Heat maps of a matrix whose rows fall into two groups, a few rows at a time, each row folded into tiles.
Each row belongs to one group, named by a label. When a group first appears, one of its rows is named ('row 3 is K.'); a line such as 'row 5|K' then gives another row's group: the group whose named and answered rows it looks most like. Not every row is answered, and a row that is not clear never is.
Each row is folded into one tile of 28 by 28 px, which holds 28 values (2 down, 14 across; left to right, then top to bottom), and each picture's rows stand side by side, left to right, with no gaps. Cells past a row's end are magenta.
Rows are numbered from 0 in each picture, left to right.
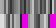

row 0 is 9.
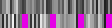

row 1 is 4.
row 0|4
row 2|9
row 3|9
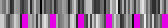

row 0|9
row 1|9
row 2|9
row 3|4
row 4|9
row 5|4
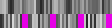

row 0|4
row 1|4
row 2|4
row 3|4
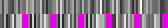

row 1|4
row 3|4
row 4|4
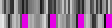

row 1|9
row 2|9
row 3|9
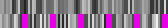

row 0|9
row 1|4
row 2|4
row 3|4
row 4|4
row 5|9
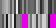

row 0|4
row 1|9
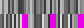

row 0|4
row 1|9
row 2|4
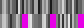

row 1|9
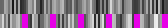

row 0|9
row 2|4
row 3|4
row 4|9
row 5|9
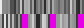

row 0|4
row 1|9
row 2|9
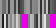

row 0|4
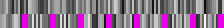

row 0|9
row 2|4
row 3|9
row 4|4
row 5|9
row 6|4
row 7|4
